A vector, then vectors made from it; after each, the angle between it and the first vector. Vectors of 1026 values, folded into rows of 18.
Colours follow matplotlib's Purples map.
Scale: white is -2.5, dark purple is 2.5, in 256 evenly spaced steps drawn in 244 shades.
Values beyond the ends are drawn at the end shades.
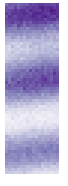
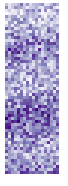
partly opposed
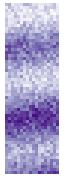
nearly opposite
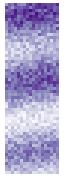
nearly parallel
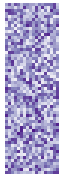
orthogonal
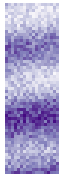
nearly opposite
